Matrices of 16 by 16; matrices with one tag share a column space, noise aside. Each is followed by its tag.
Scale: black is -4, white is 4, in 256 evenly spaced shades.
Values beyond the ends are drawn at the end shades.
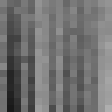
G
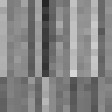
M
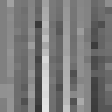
G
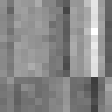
M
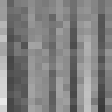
G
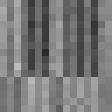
M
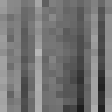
G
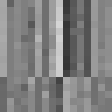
M
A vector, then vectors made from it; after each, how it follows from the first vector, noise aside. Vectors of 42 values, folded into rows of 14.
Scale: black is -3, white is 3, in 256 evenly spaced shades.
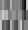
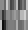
reversed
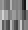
copied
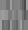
shrunk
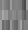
shrunk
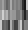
copied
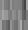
shrunk
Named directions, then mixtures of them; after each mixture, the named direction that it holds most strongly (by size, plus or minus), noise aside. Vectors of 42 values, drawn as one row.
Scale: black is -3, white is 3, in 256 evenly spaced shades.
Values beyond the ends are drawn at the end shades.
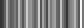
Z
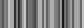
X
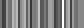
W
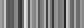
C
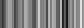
Z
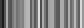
Z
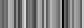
X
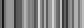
X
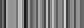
C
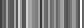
Z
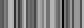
X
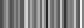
Z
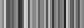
C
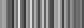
W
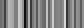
C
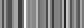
C
